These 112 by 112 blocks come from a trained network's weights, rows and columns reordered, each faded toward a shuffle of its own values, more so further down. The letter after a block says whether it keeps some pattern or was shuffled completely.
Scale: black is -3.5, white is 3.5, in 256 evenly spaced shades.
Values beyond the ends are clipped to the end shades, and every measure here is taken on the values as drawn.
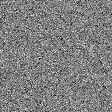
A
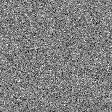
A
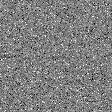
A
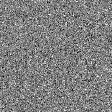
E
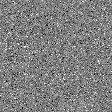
E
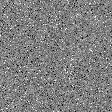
A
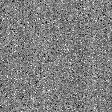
E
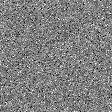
A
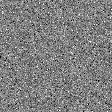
A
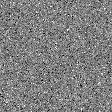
A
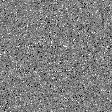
E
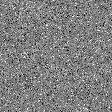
A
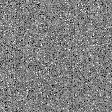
E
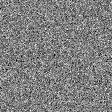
A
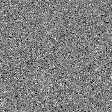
E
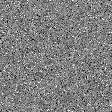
A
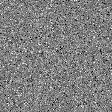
E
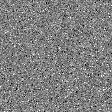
E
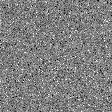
A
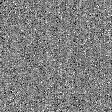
E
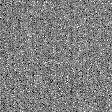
E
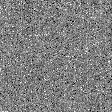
E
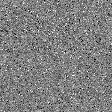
E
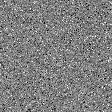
A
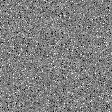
E
